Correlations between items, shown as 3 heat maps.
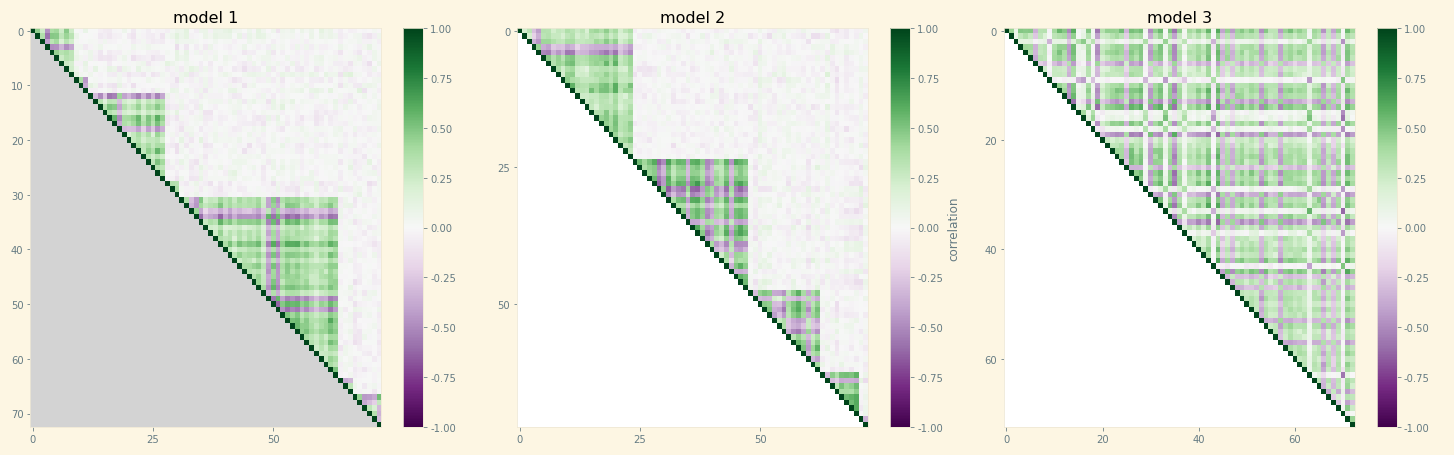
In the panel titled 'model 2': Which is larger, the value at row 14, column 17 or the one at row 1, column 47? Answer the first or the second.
the first
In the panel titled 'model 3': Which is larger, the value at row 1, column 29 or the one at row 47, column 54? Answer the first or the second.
the first
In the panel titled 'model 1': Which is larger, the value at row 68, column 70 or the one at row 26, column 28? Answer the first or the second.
the second
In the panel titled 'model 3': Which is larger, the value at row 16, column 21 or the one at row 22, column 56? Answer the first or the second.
the second
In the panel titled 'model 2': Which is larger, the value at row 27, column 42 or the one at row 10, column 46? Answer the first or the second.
the first
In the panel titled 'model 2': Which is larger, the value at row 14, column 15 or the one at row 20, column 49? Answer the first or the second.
the first
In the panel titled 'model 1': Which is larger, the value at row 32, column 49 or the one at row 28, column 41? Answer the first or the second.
the second
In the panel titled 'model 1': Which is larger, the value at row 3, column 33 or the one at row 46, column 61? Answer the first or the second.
the second
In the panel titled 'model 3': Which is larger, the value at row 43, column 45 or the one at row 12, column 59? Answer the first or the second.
the second
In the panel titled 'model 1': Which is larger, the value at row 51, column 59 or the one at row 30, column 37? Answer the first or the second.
the second
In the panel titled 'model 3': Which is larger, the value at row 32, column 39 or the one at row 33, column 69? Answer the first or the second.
the first
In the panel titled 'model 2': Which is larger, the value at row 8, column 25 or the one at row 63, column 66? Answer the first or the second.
the second
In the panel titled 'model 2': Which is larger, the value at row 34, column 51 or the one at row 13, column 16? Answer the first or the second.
the second
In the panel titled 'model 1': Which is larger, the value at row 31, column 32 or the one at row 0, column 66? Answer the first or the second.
the first
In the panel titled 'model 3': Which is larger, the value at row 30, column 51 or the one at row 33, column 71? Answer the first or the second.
the second
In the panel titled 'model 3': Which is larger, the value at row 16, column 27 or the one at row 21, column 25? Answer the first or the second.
the first
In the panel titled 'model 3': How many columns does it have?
73
